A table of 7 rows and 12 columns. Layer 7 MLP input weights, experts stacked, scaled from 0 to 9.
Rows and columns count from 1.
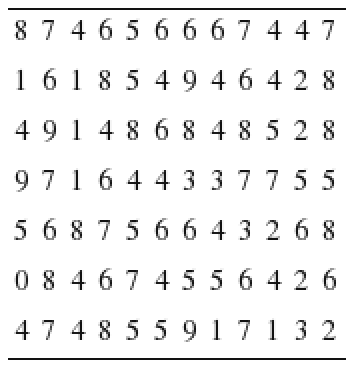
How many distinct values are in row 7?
8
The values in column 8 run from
1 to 6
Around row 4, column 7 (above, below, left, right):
8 6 4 3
